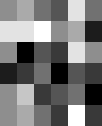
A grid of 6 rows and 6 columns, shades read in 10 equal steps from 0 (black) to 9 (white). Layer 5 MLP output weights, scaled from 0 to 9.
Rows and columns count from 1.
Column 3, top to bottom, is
4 9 3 4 2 4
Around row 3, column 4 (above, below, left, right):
5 0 3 8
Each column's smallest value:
1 0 2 0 3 0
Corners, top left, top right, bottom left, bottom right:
5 4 5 2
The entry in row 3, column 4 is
2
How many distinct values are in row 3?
5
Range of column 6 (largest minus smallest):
5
